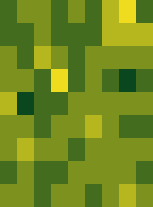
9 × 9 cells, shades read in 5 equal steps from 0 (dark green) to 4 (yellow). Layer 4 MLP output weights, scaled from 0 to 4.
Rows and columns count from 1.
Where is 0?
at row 4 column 8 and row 5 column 2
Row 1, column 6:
1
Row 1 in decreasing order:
4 3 2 2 2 1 1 1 1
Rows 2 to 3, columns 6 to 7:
1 3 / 2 2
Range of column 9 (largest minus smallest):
2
